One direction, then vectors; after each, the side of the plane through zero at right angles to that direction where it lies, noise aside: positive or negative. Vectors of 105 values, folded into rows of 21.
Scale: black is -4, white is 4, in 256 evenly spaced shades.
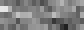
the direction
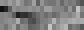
negative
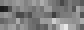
negative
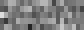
negative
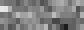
positive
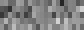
negative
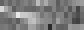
positive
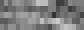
negative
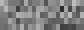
positive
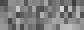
negative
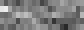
positive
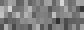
positive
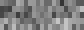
negative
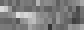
positive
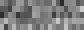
negative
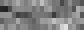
negative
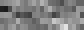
negative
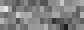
positive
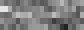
positive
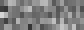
negative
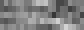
negative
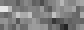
positive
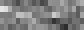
positive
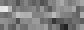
positive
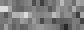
positive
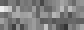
positive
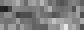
negative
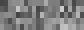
negative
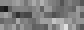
negative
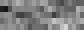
negative
